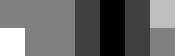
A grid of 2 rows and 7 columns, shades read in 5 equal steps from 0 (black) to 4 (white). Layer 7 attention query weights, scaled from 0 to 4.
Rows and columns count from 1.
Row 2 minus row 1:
2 0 0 0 0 0 -1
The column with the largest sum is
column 1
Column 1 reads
2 4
